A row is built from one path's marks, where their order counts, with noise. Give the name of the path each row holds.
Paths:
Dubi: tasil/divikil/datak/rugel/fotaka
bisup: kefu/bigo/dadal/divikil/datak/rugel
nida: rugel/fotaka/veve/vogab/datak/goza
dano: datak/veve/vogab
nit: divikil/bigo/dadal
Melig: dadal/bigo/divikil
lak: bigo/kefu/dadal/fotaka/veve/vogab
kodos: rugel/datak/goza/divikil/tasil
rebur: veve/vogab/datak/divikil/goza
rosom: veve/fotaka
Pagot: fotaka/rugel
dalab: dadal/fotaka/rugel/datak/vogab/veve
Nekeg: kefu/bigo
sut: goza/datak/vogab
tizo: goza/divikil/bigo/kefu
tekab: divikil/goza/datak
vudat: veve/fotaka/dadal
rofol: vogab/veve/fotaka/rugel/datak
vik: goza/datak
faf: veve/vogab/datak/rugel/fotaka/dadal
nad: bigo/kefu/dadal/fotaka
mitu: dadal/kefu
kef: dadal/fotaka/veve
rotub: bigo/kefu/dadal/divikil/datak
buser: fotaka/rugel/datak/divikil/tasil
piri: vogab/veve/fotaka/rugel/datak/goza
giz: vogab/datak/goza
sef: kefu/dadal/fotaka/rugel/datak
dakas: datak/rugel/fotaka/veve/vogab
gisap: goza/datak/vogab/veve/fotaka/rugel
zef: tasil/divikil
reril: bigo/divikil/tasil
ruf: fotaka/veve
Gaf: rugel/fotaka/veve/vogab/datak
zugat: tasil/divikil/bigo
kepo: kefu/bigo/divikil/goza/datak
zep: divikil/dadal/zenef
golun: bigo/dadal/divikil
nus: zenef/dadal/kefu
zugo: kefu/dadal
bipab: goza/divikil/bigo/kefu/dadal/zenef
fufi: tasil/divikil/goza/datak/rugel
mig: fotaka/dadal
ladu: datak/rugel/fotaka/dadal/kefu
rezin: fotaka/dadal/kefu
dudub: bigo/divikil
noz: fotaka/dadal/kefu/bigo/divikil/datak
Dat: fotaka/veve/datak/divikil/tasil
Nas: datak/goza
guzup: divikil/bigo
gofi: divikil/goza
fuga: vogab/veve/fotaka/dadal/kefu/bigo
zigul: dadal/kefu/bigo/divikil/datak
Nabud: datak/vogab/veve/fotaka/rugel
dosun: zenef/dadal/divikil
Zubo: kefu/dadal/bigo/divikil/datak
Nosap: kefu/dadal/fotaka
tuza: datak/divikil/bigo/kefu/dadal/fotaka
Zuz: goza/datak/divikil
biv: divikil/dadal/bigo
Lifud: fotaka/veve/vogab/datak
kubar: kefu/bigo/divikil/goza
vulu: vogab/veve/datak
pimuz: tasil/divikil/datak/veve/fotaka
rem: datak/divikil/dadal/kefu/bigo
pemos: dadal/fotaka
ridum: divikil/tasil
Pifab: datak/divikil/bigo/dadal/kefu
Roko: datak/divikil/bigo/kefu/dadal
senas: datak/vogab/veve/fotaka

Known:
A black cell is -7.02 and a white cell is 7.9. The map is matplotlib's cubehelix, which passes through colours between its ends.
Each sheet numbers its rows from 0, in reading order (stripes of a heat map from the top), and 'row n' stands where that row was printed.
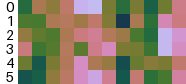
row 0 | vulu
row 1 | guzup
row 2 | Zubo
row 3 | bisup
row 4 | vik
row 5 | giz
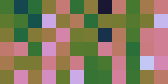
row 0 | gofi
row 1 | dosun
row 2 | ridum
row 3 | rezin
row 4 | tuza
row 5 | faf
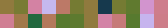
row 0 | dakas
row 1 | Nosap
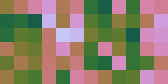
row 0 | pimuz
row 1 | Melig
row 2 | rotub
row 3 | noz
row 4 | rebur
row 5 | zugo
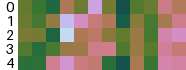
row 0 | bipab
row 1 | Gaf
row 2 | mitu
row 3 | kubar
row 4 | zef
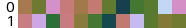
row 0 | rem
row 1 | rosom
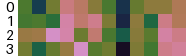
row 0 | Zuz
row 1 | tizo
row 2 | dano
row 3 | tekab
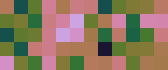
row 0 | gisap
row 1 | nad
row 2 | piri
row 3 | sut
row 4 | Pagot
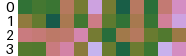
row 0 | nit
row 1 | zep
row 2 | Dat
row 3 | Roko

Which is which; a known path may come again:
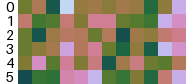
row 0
nus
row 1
bisup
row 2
Nas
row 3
Pifab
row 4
vudat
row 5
golun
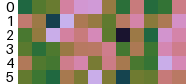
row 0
piri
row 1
pemos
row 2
zugat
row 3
kubar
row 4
sef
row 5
bipab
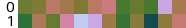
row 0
Nekeg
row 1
rofol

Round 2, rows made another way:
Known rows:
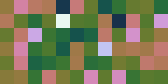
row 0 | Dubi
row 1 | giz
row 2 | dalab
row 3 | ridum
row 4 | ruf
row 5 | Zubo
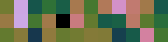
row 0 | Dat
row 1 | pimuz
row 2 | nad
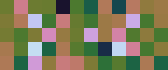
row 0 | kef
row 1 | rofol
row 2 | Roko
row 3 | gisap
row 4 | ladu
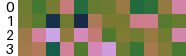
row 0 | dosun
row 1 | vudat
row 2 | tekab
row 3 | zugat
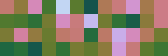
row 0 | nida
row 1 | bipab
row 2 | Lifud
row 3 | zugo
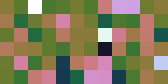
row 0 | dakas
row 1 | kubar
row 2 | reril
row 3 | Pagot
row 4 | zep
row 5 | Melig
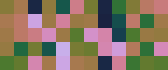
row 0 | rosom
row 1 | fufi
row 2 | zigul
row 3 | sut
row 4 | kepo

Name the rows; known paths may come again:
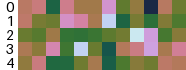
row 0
noz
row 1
rem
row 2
faf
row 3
nida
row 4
ruf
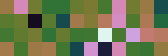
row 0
buser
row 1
mig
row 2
lak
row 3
bisup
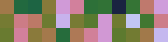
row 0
nus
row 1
vulu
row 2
zep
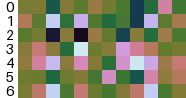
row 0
nad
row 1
piri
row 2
Nosap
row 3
kodos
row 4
Gaf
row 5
fuga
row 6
rofol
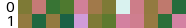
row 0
reril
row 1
sut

